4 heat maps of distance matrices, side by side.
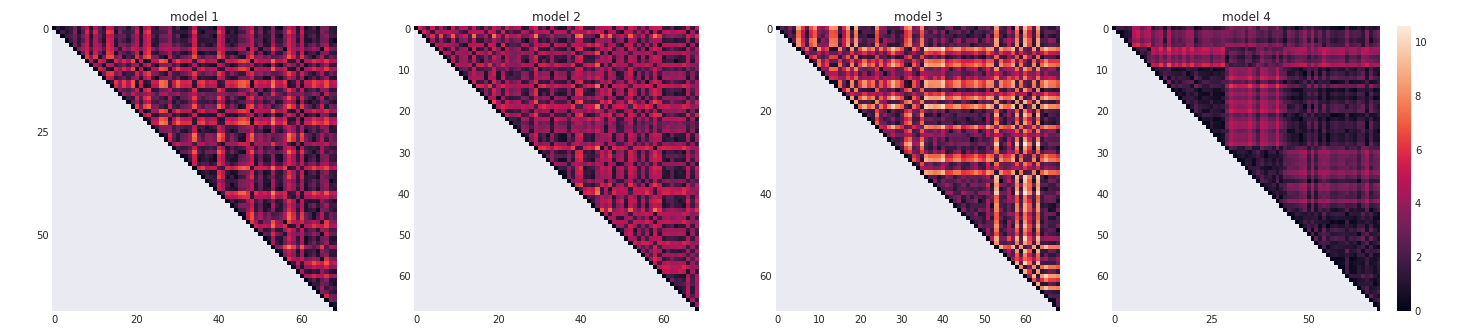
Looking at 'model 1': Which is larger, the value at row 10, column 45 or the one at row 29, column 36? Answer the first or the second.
the first
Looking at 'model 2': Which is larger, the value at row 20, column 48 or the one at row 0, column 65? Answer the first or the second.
the first
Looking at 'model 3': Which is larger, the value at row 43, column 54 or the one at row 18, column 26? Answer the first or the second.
the second
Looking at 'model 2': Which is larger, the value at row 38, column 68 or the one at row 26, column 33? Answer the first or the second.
the first
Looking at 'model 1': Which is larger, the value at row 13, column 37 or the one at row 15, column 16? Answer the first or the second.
the first
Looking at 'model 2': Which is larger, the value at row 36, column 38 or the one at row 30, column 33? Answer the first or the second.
the second
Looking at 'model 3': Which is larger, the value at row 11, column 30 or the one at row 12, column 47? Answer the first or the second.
the second
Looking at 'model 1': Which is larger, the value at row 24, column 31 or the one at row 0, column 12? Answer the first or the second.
the first
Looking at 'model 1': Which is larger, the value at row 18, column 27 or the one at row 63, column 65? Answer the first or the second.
the second
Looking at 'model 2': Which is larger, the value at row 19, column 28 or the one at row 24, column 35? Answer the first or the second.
the first
